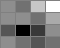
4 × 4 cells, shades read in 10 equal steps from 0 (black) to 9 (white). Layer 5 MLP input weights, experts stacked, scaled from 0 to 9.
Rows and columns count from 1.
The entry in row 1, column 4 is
9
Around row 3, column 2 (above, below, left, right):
5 4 3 2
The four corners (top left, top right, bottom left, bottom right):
5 9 5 4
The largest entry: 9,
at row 1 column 4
